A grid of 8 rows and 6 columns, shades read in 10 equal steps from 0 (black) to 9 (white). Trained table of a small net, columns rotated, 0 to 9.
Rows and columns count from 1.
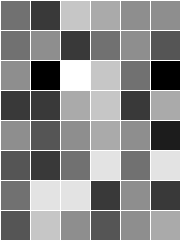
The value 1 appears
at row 5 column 6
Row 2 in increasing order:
2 3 4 4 5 5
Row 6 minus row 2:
-1 -3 2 4 -1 5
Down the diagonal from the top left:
4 5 9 7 5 8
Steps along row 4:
same up up down up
